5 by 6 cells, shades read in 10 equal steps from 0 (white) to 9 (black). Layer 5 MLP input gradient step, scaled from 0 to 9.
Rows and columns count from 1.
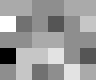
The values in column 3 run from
2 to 5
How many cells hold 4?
11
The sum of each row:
20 21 22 24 19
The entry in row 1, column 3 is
4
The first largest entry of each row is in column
3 4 1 1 3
